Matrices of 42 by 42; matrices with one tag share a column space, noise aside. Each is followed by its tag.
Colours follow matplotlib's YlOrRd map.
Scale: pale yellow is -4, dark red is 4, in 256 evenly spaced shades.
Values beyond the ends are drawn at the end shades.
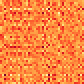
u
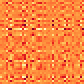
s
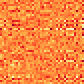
s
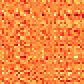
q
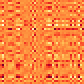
s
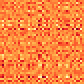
s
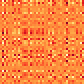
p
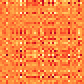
p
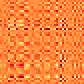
s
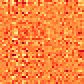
p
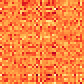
u
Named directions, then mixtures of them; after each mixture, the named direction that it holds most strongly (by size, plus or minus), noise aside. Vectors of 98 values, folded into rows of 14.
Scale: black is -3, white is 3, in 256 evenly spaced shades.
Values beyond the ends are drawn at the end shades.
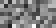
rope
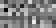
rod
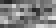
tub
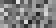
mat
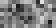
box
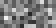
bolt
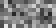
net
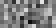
bolt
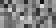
box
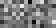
rod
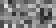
net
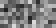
box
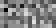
rod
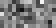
box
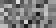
mat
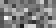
bolt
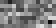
tub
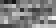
tub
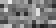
tub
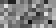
mat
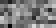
tub
